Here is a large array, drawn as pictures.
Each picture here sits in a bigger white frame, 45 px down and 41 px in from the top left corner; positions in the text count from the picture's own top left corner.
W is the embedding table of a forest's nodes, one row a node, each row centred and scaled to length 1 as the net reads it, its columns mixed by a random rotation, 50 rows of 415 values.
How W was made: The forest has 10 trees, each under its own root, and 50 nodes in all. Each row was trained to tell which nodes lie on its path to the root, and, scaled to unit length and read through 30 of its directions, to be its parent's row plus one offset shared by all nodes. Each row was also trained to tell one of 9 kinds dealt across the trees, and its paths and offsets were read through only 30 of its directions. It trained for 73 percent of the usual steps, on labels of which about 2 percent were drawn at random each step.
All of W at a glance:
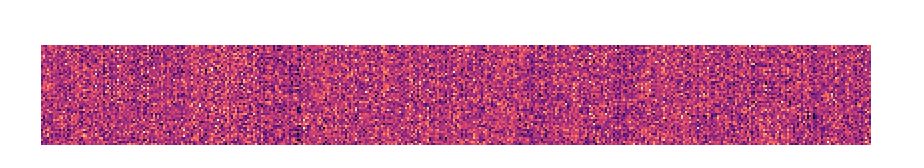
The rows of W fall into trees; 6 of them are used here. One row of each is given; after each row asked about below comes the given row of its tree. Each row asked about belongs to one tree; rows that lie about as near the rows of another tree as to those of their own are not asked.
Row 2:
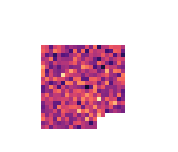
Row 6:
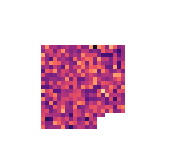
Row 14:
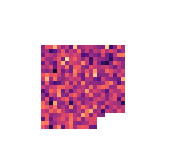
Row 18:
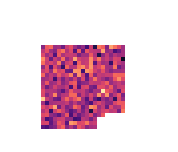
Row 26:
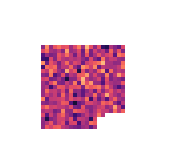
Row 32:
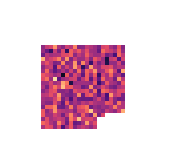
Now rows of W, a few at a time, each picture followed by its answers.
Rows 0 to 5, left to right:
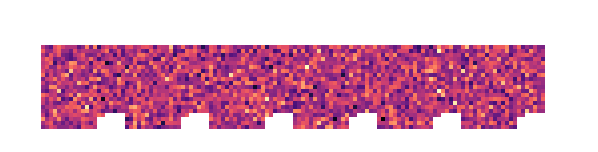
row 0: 32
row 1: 32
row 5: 14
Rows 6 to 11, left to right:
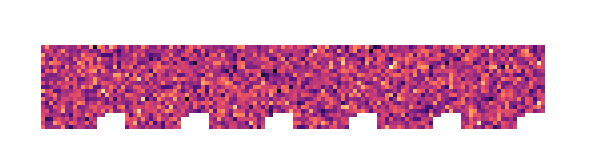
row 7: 32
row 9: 14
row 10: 18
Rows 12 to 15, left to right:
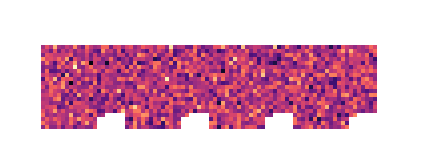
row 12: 32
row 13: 32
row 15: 18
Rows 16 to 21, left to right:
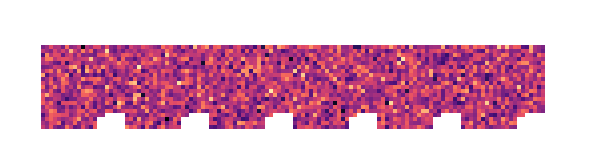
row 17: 6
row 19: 18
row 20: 14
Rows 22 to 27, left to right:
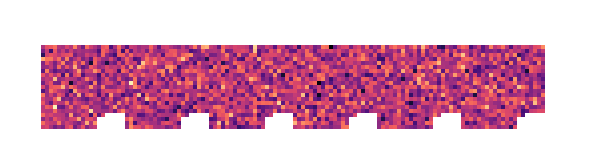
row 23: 18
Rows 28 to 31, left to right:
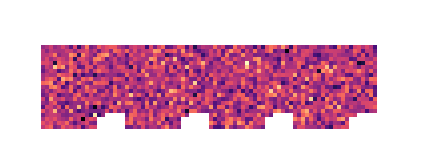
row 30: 14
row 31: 32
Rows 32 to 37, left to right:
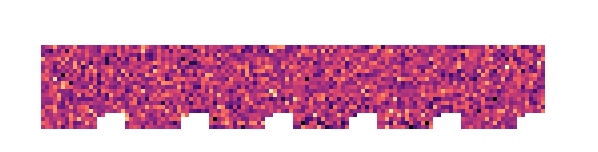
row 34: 32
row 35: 18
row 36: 32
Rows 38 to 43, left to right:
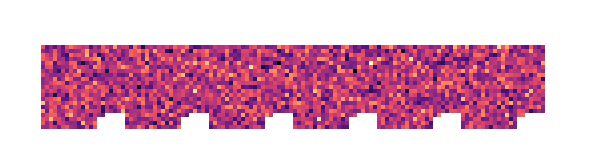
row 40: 18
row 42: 18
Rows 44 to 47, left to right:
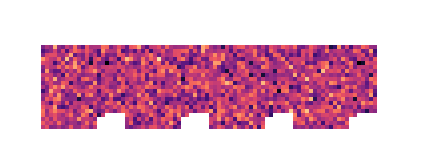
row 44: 32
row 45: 18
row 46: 32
